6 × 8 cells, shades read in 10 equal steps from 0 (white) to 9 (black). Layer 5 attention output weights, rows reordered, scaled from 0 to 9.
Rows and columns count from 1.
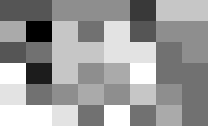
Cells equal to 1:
5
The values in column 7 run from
2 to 5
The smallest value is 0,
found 5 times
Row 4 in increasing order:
0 0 2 3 4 5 5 8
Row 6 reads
0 0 1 5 0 5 3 5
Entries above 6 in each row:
1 1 0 1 0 0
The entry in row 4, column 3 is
2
